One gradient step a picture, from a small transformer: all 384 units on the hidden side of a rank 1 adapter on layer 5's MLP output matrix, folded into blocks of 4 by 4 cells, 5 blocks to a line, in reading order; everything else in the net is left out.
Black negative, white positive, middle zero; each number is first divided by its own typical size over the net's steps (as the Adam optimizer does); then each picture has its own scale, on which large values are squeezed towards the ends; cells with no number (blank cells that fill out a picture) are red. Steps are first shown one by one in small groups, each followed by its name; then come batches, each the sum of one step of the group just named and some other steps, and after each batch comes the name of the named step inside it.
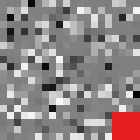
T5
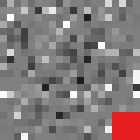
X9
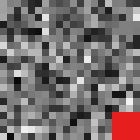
T5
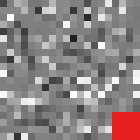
X9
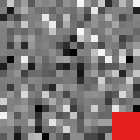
T5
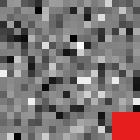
T5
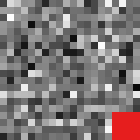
X9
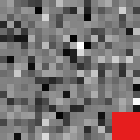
T5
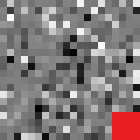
X9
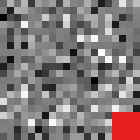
T5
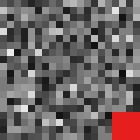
T5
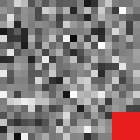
X9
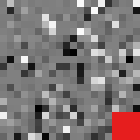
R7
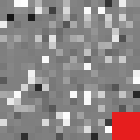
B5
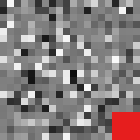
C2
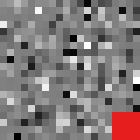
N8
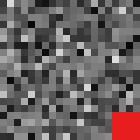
C2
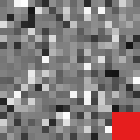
B5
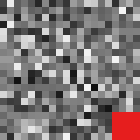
C2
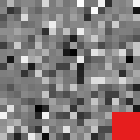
R7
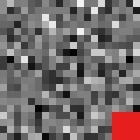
R7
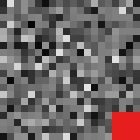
C2
